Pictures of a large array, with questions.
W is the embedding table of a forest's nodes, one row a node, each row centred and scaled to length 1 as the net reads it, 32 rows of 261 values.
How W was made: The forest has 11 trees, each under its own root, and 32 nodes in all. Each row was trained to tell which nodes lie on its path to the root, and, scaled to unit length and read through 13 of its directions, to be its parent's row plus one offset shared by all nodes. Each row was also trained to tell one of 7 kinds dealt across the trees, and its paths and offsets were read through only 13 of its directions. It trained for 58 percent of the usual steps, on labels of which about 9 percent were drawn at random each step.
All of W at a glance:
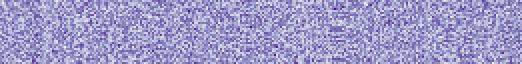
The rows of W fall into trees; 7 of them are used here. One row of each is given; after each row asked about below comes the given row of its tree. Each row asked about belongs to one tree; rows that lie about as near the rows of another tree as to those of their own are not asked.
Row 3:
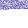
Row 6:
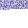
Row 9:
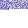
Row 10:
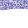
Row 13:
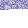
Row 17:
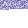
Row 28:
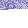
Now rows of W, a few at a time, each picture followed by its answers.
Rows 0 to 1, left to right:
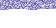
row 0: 10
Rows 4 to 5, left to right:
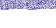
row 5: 28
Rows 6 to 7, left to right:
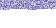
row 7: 10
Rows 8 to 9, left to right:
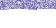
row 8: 13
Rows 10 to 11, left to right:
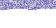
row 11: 10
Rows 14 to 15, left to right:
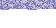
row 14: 9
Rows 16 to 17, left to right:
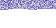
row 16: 28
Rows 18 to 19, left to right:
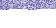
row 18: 9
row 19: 28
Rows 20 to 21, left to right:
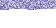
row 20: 9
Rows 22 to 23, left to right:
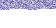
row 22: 6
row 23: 17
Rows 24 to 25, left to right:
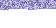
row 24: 10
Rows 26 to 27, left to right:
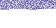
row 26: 6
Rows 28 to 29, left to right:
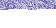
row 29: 3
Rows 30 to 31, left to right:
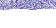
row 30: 3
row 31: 28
